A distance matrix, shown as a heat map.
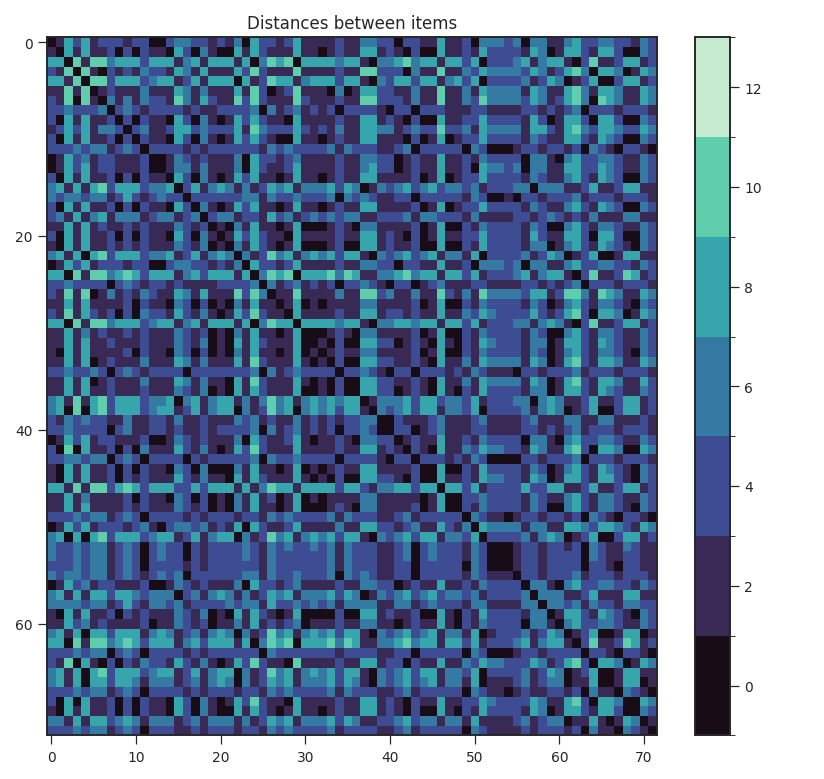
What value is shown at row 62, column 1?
8
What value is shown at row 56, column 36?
2
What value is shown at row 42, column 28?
2
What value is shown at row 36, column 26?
2
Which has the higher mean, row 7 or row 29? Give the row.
29
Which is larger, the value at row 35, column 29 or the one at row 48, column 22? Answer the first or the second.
the first
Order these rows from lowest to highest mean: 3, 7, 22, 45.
7, 45, 3, 22
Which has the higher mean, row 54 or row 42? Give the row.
42
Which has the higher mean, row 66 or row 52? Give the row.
66
